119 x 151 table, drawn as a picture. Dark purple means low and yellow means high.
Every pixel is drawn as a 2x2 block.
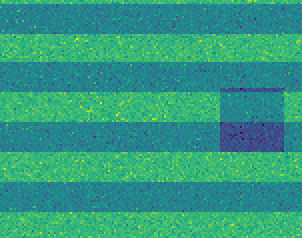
Stripes: horizontal, repeating 4 times. Ninth with the lowest average: middle right. Odd patch: lower, in the middle right.
